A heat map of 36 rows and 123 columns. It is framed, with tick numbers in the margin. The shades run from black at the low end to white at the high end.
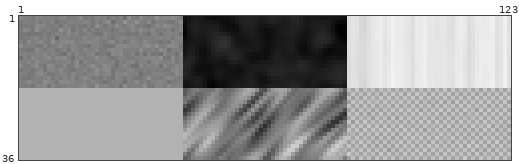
It is made of 2 by 3 panels. Panel 1,1: middling, fine-grained, faint in contrast. Panel 1,2: very low, blotchy, faint in contrast. Panel 1,3: very high, streaked downward, faint in contrast. Panel 2,1: high, flat. Panel 2,2: middling, slanting up to the right, strong in contrast. Panel 2,3: high, checkered.
